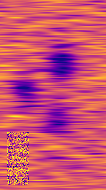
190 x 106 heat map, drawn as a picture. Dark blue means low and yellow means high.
Odd patch: rougher, in the bottom left. Dips: three. Slope: none. Roughest part: bottom left.
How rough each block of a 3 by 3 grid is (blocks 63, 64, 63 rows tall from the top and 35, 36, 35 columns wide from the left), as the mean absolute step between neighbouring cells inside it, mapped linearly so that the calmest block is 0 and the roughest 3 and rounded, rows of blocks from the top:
0 0 0 | 0 0 0 | 3 0 0
